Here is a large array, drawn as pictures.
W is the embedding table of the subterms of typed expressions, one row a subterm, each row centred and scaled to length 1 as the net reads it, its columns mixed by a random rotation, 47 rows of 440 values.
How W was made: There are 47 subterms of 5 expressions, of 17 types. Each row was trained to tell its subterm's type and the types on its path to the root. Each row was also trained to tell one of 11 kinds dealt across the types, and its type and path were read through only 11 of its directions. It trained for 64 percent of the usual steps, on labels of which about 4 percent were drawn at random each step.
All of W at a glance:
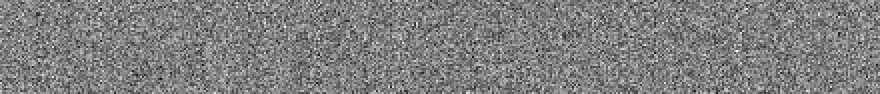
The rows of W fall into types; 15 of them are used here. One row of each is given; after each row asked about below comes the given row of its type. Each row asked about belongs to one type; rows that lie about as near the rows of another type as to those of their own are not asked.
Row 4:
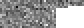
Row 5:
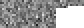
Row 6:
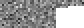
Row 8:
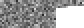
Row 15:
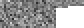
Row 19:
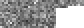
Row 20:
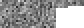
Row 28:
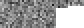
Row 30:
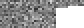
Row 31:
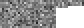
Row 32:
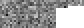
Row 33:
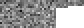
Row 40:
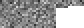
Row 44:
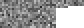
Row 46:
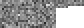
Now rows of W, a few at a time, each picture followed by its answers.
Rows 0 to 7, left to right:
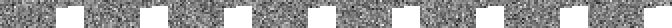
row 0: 20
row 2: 15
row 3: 28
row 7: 31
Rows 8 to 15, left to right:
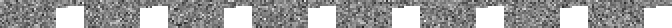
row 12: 32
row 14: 28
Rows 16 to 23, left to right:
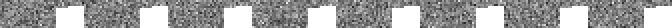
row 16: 31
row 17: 31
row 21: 32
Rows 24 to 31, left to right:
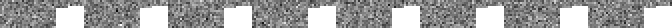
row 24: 28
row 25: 8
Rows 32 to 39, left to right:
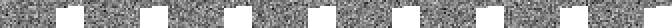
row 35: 32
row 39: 33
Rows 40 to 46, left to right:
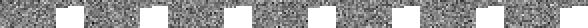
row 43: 20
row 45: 15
